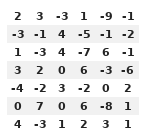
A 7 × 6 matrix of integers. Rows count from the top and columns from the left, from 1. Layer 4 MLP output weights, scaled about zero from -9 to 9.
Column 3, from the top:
-3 4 4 0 3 0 1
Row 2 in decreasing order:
4 -1 -1 -2 -3 -5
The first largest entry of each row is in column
2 3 5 4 3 2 1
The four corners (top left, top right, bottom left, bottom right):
2 -1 4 1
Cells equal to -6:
1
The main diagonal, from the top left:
2 -1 4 6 0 1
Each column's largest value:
4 7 4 6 6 2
